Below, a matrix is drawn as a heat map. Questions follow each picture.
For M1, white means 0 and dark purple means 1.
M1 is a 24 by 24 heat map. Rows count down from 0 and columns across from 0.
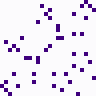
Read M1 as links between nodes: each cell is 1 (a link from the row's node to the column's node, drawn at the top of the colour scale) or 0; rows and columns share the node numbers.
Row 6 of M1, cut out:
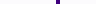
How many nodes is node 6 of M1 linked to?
1
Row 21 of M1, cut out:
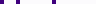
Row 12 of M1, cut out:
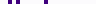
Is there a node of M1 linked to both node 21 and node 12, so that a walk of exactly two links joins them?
yes
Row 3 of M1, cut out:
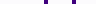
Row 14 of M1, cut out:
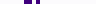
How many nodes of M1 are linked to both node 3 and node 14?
0
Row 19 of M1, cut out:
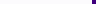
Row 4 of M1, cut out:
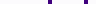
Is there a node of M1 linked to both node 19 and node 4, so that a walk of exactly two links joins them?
no
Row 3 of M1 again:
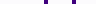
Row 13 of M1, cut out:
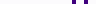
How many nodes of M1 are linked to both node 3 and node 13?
1
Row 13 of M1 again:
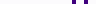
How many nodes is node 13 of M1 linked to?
2
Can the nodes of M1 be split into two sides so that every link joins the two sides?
no
